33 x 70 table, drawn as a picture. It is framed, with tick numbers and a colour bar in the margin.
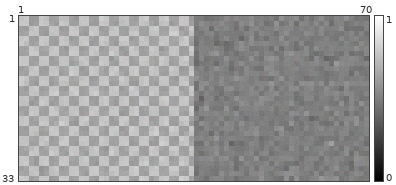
The table splits into one row of 2 panels. Panel 1,1: high, checkered. Panel 1,2: middling, fine-grained, faint in contrast.
